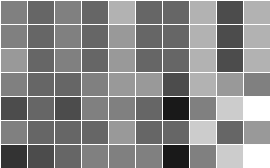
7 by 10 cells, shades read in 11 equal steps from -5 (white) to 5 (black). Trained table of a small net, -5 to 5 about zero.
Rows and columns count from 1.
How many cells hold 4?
2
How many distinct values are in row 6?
4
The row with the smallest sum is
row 4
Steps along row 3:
up down up down up same down up down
